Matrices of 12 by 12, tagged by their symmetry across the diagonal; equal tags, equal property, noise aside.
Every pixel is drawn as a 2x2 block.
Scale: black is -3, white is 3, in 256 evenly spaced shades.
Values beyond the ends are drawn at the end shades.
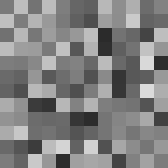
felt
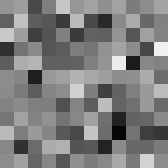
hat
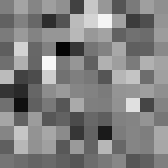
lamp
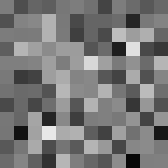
felt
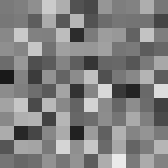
hat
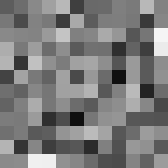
felt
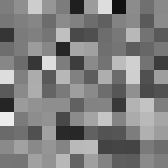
lamp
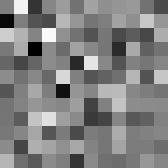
lamp
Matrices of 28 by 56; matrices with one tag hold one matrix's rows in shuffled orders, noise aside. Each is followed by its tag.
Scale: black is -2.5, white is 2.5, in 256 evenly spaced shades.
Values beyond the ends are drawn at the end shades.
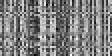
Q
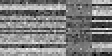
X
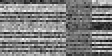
X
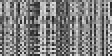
Q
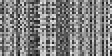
Q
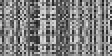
Q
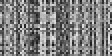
Q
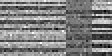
X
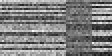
X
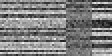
X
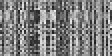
Q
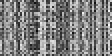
Q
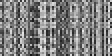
Q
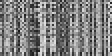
Q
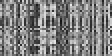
Q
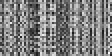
Q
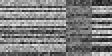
X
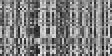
Q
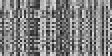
Q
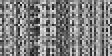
Q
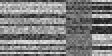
X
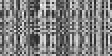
Q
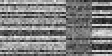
X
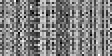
Q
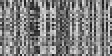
Q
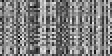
Q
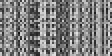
Q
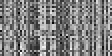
Q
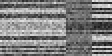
X
